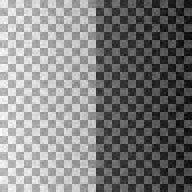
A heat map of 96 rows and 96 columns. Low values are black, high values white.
The field climbs toward the left. A vertical seam about 50% of the way across splits the table, and the left part is higher. On average the colour sits 50% of the way up the scale.
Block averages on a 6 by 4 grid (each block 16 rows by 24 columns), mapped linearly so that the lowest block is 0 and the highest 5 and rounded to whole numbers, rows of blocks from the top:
5 4 1 0 / 5 4 1 0 / 5 4 1 0 / 5 4 1 0 / 5 4 1 0 / 5 4 1 0
